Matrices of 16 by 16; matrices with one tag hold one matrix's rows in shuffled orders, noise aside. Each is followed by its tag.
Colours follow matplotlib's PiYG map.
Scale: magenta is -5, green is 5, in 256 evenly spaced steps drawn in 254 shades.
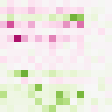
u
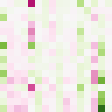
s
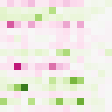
u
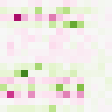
u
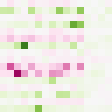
u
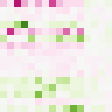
u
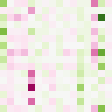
s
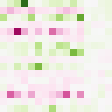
u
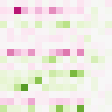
u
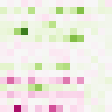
u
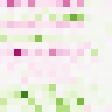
u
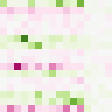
u
